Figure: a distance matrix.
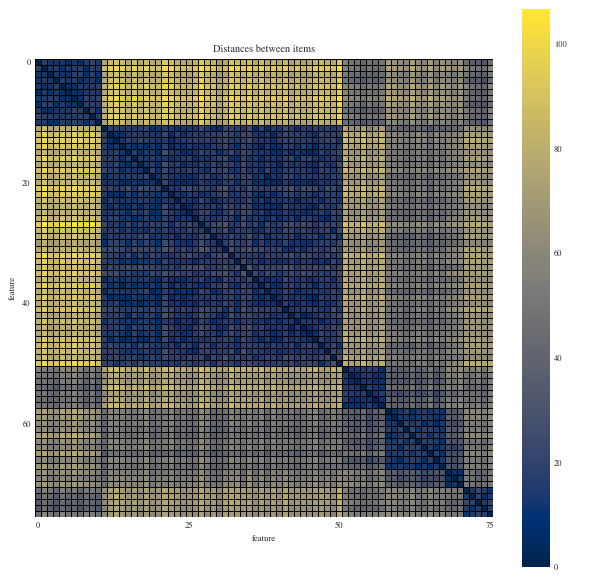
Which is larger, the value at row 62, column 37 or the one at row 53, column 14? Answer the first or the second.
the second
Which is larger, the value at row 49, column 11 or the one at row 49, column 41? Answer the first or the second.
the second
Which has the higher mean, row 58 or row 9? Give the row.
9
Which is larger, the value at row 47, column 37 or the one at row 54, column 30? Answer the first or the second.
the second
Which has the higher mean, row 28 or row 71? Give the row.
71
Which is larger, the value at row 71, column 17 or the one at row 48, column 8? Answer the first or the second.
the second
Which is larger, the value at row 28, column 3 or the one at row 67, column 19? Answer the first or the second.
the first
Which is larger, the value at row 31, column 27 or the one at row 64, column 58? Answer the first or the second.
the first
